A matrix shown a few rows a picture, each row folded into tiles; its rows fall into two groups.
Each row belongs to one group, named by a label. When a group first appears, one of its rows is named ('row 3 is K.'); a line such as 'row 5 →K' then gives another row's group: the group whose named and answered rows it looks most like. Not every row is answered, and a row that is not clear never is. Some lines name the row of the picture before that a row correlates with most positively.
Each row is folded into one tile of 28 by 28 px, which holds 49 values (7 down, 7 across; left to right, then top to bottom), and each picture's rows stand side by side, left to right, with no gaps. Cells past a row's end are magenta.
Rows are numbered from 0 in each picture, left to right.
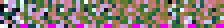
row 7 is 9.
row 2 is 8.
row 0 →8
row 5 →8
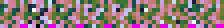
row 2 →8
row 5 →8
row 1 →8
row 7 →8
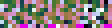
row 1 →8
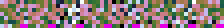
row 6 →9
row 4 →9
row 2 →9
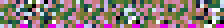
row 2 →8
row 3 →8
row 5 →9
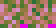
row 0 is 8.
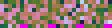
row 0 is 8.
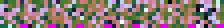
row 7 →8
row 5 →8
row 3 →9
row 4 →9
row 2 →9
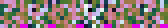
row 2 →9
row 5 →8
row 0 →8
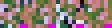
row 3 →8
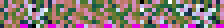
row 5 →9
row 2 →8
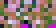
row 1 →9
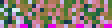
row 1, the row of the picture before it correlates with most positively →1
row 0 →9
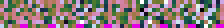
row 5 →9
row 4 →8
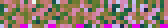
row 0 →8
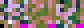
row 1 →8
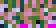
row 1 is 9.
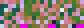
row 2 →9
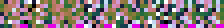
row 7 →8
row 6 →8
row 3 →8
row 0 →9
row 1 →9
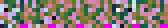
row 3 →8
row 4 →8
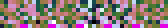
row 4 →8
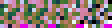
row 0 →8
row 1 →8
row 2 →9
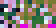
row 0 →8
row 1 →9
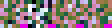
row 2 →9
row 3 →9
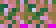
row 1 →8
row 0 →8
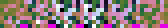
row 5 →8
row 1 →9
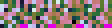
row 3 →8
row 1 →8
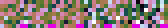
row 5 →8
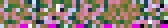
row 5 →9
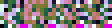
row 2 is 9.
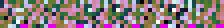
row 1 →9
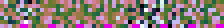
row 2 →8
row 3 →8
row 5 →8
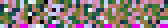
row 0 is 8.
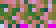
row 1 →8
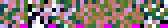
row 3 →9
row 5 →9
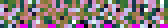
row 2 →9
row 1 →9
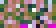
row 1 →8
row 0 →9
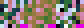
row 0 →8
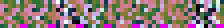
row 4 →9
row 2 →9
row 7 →8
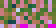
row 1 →8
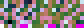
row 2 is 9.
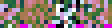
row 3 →8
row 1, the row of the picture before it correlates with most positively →0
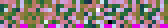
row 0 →8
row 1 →9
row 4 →8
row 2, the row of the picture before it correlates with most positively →3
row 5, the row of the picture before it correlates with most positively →3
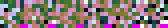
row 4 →9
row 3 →9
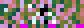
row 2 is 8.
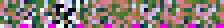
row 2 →8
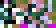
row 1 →8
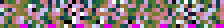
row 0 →9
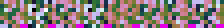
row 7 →8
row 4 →9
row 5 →8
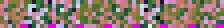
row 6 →8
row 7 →9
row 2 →8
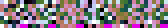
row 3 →9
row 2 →9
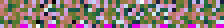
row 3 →8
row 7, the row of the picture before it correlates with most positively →0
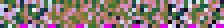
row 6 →8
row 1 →8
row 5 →8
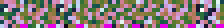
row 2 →8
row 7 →8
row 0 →8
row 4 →9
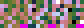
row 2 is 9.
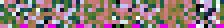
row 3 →8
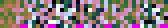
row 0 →9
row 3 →8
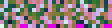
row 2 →9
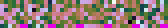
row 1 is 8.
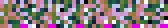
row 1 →8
